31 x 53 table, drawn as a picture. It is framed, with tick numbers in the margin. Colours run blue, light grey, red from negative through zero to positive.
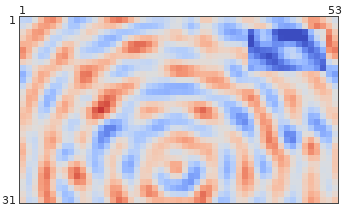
Rings spread out from the bottom middle. The top right is the ninth with the lowest average. An odd patch, lower than its surroundings, sits in the top right. The texture is blotchy.
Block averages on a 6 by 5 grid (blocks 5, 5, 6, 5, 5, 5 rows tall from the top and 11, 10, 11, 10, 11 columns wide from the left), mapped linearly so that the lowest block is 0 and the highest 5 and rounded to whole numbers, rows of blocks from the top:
43311 | 44410 | 45334 | 42332 | 42434 | 44334
